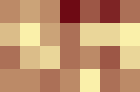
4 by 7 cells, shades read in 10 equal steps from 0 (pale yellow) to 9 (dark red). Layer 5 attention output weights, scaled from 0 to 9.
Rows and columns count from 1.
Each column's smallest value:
2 0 1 4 0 1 0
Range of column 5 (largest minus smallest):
6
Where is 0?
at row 2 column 2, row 2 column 7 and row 4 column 5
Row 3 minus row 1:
1 -1 -3 -4 -2 -2 -4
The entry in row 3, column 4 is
5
